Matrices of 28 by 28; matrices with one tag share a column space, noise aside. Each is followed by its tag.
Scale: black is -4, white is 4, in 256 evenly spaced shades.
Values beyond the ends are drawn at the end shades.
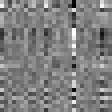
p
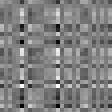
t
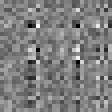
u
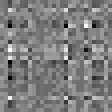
u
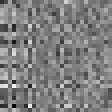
t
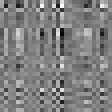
p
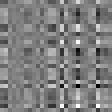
t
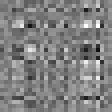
u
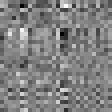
p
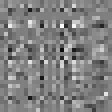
u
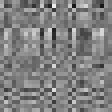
p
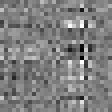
u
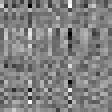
p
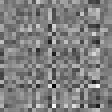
t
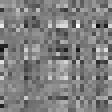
u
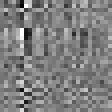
p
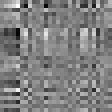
p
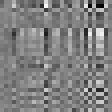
p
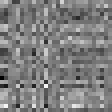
t
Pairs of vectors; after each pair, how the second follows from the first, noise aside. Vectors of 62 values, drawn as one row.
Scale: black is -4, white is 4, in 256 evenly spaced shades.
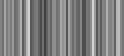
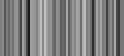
negated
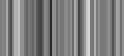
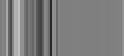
partly zeroed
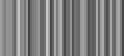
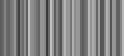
negated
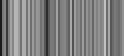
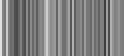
negated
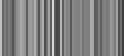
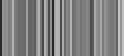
negated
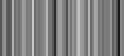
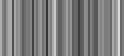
negated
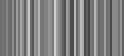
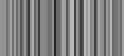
negated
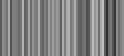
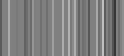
partly zeroed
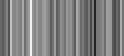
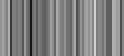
negated
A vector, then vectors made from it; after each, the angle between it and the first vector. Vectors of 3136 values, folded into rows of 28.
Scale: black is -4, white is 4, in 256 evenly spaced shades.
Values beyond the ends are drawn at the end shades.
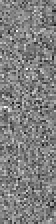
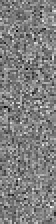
nearly opposite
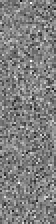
orthogonal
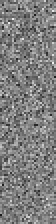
partly opposed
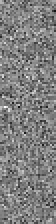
nearly parallel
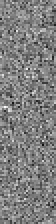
nearly parallel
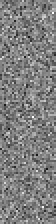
orthogonal
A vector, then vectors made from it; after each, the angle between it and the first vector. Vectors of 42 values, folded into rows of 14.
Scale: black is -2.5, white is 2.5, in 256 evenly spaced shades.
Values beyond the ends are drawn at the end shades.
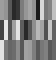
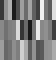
partly aligned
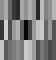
nearly parallel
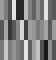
orthogonal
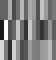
partly aligned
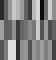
partly opposed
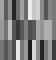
orthogonal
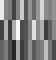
partly aligned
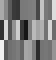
nearly parallel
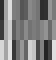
orthogonal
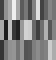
nearly opposite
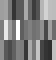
partly aligned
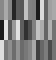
nearly parallel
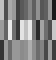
partly opposed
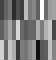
partly aligned
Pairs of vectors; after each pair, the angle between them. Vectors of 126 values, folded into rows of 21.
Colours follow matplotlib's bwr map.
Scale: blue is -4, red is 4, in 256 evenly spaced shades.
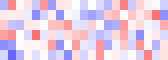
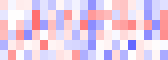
orthogonal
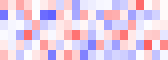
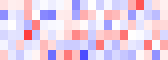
nearly parallel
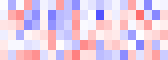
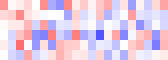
orthogonal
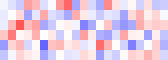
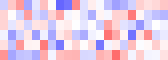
partly opposed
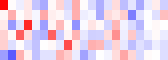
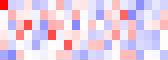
nearly parallel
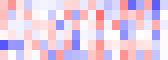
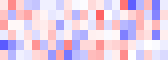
nearly parallel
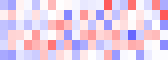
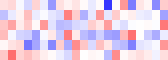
nearly opposite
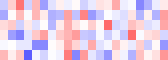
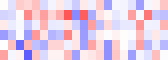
partly aligned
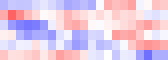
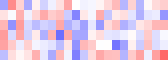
orthogonal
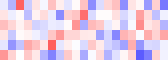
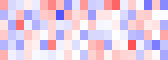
partly aligned
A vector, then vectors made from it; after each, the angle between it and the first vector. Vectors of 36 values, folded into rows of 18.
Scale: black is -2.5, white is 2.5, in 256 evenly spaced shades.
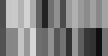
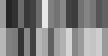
nearly opposite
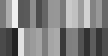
partly aligned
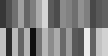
partly opposed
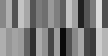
orthogonal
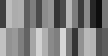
orthogonal
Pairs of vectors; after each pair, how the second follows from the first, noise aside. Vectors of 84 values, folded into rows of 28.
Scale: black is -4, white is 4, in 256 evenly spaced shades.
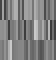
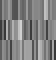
reversed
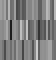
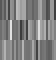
negated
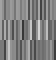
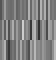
negated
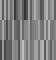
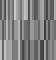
negated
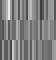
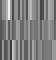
copied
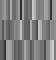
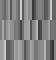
negated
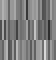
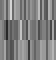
reversed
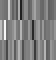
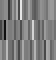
negated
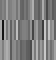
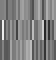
negated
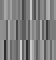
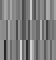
copied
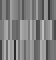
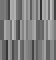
reversed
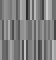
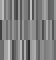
reversed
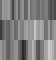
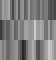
copied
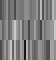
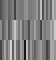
copied
